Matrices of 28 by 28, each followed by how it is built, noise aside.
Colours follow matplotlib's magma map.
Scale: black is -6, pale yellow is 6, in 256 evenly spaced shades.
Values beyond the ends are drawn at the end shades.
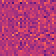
low rank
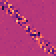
banded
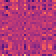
low rank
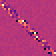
banded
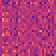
low rank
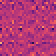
low rank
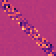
banded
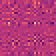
low rank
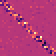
banded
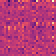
low rank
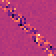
banded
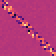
banded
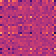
low rank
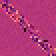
banded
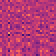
low rank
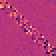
banded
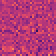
low rank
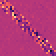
banded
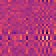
low rank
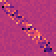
banded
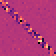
banded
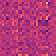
low rank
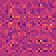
low rank
